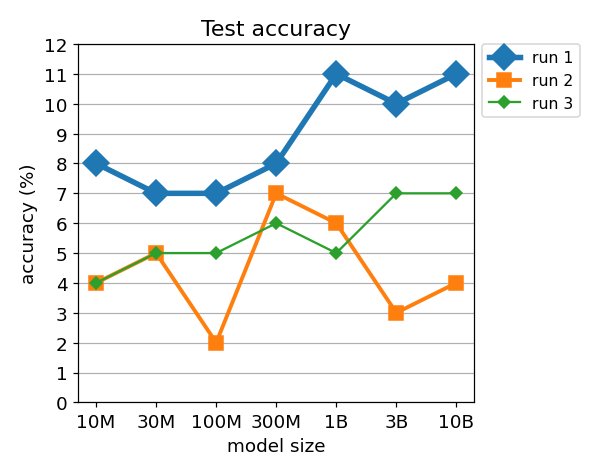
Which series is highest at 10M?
run 1
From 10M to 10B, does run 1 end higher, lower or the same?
higher
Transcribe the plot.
Title: Test accuracy
x-axis: model size, ticks 10M 30M 100M 300M 1B 3B 10B
y-axis: accuracy (%), ticks 0 1 2 3 4 5 6 7 8 9 10 11 12
Legend: run 1, run 2, run 3
Values:
run 1: 8 7 7 8 11 10 11
run 2: 4 5 2 7 6 3 4
run 3: 4 5 5 6 5 7 7
